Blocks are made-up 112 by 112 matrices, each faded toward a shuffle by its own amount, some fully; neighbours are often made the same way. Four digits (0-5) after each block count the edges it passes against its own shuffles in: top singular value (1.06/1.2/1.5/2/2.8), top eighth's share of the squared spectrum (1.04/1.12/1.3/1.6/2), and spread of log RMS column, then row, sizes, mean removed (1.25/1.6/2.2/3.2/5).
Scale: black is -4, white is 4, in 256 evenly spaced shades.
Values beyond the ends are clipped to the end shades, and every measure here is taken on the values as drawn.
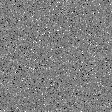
0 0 0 0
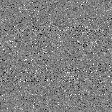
1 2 0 3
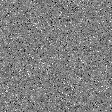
2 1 0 0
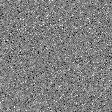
2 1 0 0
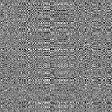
5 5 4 4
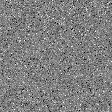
2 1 0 0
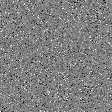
0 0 0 0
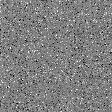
2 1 0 0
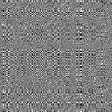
5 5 4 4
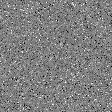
0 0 0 0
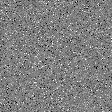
2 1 0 0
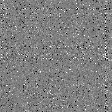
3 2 2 2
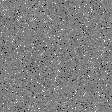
0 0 0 0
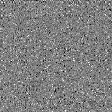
4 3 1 1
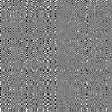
5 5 4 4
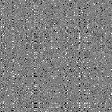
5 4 3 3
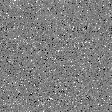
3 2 0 1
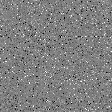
3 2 0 1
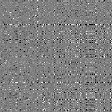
5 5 3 3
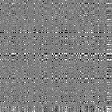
5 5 3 4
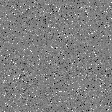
2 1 0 0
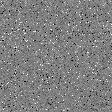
1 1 0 0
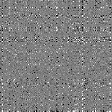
5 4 3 3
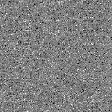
4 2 1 1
